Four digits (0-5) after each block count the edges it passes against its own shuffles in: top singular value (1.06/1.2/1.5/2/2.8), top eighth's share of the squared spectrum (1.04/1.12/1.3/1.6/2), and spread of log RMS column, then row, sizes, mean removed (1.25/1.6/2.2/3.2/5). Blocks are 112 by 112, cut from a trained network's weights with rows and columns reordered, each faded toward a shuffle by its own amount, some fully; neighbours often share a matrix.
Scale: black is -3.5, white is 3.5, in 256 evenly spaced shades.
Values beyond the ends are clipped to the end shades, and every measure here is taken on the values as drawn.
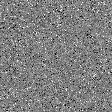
1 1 0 0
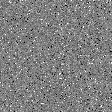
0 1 0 0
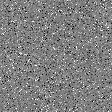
1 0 0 0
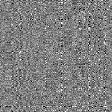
4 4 3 2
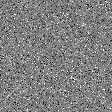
2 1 0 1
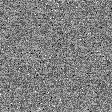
1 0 0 0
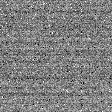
3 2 1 0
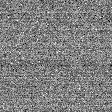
3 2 0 0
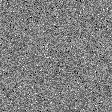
0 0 0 0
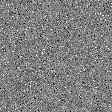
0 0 0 0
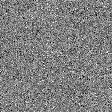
1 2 0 1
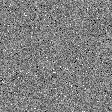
0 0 0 0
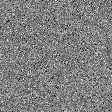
0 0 0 0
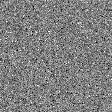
1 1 0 1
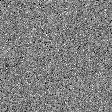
0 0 0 0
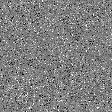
2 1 0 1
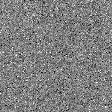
1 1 0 1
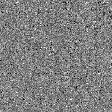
2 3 1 2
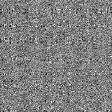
3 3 1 3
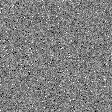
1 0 0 0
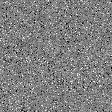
2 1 0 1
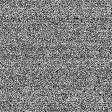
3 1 0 0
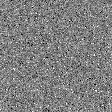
1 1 0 1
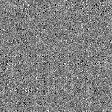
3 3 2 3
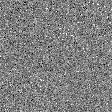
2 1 0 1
